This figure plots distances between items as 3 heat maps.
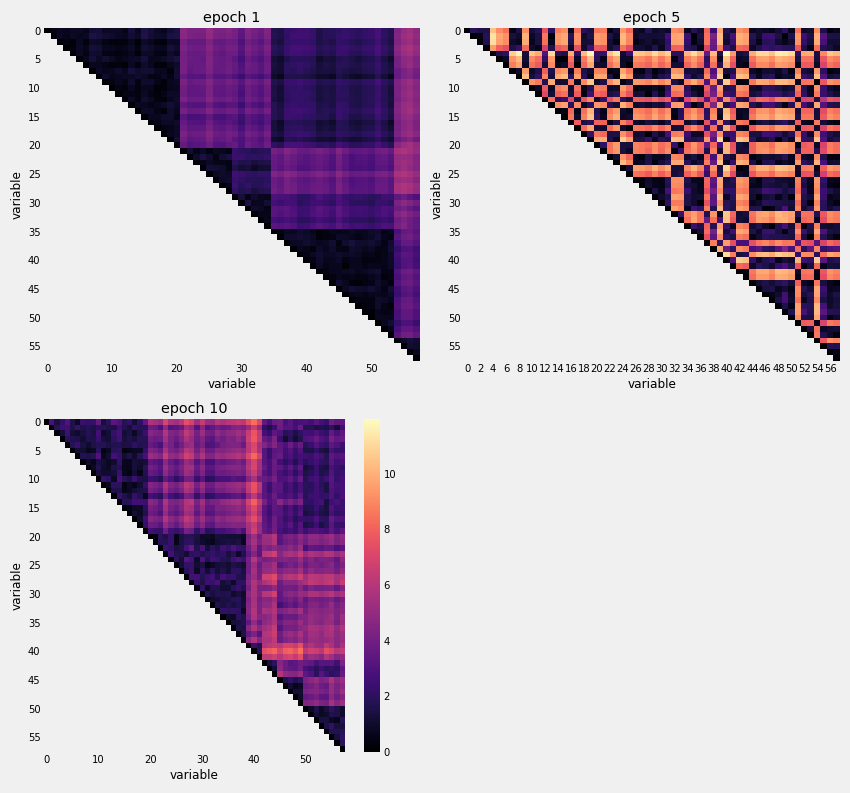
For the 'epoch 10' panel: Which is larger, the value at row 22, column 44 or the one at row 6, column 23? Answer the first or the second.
the second
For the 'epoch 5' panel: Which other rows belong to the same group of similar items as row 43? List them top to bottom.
4, 5, 6, 9, 12, 14, 15, 17, 20, 21, 24, 25, 32, 33, 37, 39, 42, 51, 54
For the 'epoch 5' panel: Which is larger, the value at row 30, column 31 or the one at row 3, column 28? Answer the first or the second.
the first
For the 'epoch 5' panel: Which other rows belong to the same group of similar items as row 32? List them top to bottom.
4, 5, 6, 9, 12, 14, 15, 17, 20, 21, 24, 25, 33, 37, 39, 42, 43, 51, 54
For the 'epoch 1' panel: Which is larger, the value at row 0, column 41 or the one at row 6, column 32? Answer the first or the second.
the second
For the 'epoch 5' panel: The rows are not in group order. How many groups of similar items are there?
2
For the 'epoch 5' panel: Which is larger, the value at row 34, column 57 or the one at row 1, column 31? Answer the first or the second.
the second
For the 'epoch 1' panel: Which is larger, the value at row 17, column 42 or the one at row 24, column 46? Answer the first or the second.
the second
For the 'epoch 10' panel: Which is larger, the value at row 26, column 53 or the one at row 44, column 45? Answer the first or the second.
the second
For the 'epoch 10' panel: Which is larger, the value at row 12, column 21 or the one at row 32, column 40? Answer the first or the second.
the second
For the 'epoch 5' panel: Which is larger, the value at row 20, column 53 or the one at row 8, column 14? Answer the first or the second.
the second
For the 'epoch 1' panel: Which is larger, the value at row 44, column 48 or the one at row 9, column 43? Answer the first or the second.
the second
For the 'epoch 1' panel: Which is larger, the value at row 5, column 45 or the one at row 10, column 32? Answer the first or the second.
the second
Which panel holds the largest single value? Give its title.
epoch 5
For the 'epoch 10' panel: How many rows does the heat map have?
58
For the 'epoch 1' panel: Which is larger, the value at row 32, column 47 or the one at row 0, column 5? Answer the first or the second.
the first
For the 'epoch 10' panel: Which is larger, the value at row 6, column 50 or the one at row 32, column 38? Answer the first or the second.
the first
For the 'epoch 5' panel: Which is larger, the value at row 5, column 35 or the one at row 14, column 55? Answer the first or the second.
the first
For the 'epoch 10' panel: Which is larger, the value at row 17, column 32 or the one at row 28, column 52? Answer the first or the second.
the second
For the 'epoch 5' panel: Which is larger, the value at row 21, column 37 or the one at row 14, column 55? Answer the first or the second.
the second
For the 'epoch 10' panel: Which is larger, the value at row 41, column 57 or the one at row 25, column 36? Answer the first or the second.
the first
